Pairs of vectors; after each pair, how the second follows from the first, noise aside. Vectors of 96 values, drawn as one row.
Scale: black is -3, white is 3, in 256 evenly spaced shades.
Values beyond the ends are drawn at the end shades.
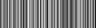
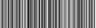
negated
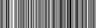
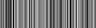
sign-scrambled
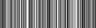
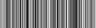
negated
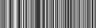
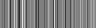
partly zeroed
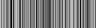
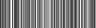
negated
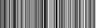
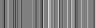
partly zeroed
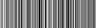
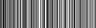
negated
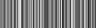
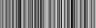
negated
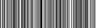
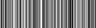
negated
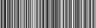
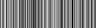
negated
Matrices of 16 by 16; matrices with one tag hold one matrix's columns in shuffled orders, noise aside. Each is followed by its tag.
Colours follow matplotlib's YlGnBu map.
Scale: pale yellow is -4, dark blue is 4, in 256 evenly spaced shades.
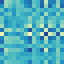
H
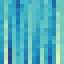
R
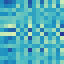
H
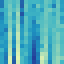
R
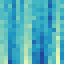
R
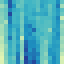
R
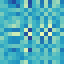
H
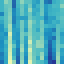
R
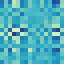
H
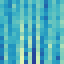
R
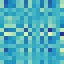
H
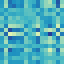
H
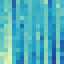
R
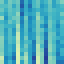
R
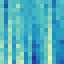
R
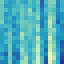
R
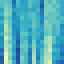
R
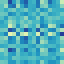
H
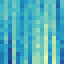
R
